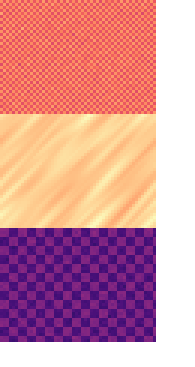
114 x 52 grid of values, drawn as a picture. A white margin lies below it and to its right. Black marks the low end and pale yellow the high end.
It is made of 3 by 1 panels. Panel 1,1: high, checkered. Panel 2,1: very high, slanting up to the right, faint in contrast. Panel 3,1: low, checkered.
